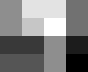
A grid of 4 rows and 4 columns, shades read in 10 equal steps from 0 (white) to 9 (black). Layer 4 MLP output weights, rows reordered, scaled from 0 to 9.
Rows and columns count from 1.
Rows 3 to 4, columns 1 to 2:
7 7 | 6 6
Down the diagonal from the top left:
4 2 4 9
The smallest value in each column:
4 1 0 5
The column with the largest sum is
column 4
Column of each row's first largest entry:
4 4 4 4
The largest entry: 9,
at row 4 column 4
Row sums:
11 11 26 25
